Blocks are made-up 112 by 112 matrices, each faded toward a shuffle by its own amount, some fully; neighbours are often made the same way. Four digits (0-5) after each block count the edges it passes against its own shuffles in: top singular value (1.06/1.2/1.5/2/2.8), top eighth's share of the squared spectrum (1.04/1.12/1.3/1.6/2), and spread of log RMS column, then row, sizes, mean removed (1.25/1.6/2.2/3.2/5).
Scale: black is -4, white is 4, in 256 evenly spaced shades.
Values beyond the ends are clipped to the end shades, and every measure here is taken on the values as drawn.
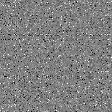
3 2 1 2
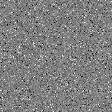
3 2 0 1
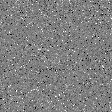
2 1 0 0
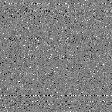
4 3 1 2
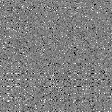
4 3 2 3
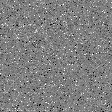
2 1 0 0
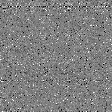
4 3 1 2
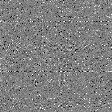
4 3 1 2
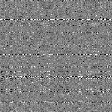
4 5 1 4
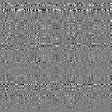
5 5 3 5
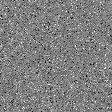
1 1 0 0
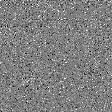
3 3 1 2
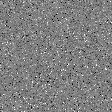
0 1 0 0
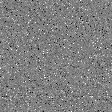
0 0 0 0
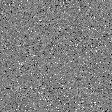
2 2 0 1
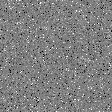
0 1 0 0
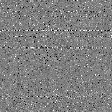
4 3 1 2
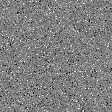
1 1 0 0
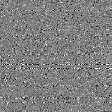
4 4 1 3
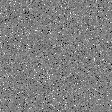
1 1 0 0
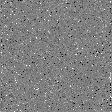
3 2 1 0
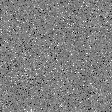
0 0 0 0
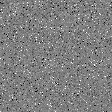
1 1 0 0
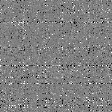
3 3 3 3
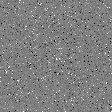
0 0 0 0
